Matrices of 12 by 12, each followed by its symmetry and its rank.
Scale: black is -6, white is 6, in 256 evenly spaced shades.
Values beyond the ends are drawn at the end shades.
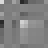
symmetric, rank one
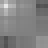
symmetric, rank one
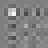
symmetric, rank two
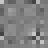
symmetric, rank two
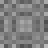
symmetric, rank one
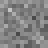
symmetric, full rank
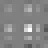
symmetric, rank one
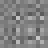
symmetric, rank two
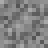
symmetric, full rank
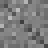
symmetric, full rank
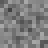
symmetric, full rank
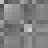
symmetric, rank two
